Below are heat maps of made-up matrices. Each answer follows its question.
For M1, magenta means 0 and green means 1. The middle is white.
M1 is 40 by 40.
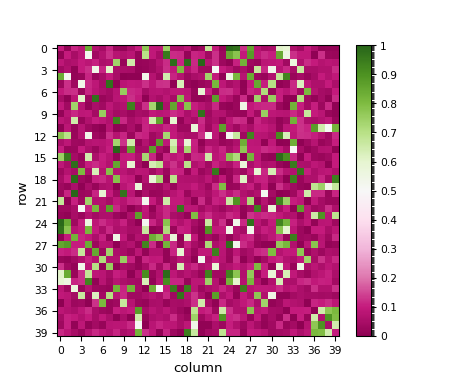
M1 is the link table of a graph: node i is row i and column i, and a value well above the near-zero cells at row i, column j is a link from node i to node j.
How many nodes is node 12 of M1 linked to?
10
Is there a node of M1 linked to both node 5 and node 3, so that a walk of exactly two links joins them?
yes
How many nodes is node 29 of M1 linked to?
4
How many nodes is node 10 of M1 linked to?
6
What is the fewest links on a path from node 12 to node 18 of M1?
4
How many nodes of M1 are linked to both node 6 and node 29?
3
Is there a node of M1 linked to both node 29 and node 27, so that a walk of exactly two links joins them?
no
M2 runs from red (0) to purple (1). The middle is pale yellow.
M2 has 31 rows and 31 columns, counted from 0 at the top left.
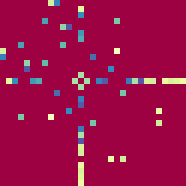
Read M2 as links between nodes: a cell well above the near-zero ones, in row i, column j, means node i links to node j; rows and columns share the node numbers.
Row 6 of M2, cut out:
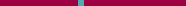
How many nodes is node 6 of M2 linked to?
1
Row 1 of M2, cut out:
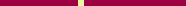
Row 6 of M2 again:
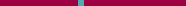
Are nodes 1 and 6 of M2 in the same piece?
yes
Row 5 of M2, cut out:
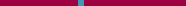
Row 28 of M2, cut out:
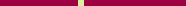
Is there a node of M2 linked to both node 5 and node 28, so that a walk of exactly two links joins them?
yes
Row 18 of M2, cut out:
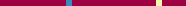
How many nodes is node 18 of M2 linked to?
2
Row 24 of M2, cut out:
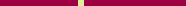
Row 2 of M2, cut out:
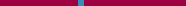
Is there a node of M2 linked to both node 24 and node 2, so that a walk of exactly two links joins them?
yes
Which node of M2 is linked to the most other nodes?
node 13
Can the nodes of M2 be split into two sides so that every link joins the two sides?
no
